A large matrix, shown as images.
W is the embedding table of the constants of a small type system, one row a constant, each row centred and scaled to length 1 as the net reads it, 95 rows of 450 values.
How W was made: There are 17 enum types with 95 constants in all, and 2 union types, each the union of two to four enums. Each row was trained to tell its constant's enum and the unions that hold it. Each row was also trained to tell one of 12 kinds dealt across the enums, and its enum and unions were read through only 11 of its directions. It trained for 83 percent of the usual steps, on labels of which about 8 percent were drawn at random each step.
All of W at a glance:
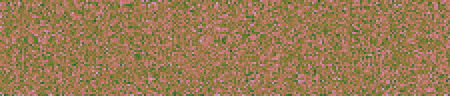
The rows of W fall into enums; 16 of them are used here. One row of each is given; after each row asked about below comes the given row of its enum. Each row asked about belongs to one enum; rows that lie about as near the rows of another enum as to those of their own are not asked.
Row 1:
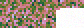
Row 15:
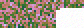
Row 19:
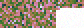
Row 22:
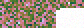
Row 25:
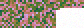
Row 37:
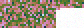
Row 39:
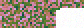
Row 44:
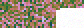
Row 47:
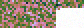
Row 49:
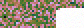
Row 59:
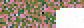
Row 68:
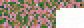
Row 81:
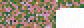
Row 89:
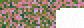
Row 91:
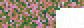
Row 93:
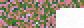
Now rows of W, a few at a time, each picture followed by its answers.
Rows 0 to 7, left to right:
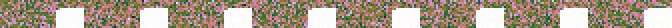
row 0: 44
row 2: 44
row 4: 47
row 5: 15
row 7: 89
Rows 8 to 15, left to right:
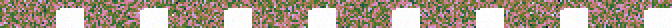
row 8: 89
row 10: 44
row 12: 93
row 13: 91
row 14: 68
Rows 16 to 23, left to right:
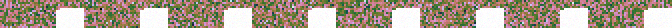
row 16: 68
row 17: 15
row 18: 47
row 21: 19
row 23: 93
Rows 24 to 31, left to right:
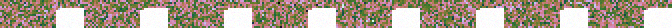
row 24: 49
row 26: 47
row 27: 93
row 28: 37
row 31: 49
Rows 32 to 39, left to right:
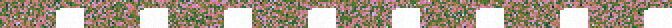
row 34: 81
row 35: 81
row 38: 93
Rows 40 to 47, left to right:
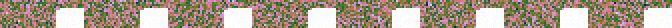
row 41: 25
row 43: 39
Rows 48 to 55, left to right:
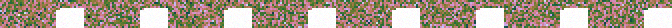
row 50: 68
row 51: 44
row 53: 89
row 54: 47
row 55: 91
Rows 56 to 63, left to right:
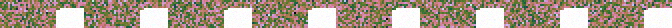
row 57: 89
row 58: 19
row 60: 39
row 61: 59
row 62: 37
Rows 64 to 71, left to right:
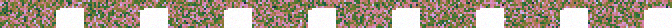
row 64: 59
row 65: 15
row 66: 19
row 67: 25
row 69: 81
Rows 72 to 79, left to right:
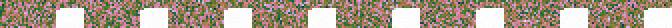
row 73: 91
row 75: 81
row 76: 81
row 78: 22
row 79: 15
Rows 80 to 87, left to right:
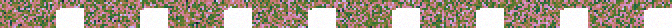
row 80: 49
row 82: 93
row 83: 89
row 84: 49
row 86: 1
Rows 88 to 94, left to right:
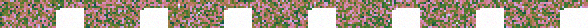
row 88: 59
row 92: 49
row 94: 44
